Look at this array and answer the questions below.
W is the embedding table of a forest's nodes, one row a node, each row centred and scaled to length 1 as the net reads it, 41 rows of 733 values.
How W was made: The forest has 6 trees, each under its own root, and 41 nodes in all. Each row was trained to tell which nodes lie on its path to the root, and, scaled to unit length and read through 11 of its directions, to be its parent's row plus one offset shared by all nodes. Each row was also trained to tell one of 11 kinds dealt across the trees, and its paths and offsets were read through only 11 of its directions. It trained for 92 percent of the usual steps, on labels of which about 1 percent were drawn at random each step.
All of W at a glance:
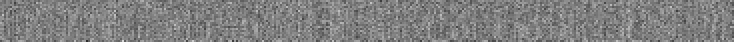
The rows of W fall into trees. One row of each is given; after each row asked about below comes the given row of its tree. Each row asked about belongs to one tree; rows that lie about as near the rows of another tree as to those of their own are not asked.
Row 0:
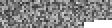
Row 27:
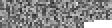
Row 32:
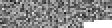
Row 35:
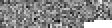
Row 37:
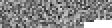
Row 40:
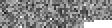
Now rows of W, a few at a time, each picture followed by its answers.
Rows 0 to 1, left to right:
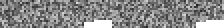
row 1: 40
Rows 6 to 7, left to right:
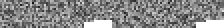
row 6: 32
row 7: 32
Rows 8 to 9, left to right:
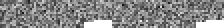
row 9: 37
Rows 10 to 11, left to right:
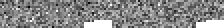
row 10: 35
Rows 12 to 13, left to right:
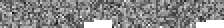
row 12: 37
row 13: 35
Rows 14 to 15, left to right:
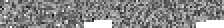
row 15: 40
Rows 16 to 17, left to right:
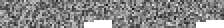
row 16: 40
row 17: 35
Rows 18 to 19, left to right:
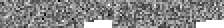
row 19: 27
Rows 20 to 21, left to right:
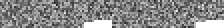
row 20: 0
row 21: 40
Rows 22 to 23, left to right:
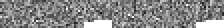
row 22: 35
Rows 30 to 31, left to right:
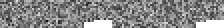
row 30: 35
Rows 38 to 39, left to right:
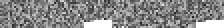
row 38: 32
